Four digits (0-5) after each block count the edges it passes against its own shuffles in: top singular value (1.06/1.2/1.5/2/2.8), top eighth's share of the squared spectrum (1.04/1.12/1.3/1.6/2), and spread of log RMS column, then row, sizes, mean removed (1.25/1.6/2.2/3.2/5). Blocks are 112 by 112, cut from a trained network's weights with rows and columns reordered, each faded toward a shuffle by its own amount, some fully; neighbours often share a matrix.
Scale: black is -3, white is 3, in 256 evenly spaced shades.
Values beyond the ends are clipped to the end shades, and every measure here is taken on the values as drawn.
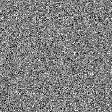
2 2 0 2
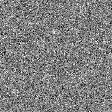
1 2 0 2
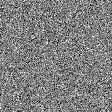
0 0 0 0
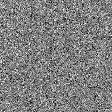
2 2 1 0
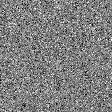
0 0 0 0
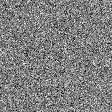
0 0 0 0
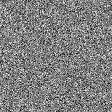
2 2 0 0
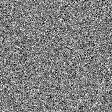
0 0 0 0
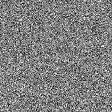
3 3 1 1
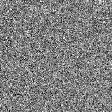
2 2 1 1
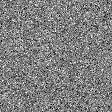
0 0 0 0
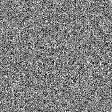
1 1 0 1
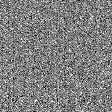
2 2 0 2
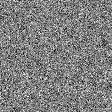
1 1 0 0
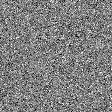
1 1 0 0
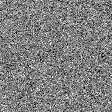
1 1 0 0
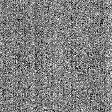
3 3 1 2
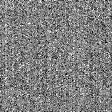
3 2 0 2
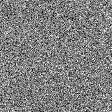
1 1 0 0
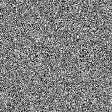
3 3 1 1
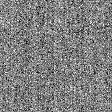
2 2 0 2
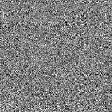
3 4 2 3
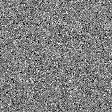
1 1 0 1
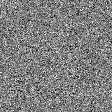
1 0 0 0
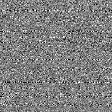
3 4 0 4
